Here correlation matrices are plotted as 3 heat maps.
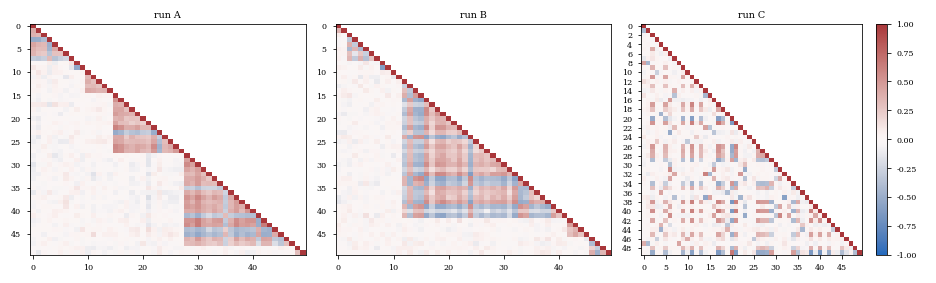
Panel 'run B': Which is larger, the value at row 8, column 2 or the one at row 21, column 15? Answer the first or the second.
the first
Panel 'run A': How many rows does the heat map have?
50
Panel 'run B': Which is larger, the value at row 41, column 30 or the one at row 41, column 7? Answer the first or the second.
the second
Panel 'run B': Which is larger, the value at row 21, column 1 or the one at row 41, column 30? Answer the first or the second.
the first
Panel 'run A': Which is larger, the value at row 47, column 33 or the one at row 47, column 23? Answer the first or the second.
the first
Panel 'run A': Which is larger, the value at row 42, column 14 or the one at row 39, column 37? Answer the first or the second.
the second
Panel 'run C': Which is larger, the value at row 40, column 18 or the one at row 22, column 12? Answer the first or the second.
the first
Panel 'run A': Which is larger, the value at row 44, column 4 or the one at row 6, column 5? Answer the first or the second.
the second
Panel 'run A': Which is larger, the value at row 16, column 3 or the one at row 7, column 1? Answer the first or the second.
the first
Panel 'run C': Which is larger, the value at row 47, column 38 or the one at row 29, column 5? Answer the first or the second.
the first
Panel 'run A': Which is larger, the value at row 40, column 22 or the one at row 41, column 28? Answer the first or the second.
the first
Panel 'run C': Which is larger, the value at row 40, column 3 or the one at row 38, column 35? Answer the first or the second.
the second
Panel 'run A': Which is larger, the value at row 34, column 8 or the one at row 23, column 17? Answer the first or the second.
the first
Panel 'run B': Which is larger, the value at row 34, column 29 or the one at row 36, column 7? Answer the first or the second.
the second
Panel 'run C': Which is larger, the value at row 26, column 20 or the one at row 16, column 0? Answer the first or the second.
the second
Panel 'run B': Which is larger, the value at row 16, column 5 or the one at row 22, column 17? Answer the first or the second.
the second
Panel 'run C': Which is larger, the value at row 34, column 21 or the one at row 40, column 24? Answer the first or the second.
the second
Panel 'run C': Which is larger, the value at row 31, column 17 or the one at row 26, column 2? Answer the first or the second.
the second
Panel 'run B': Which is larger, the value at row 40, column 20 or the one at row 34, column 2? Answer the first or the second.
the second
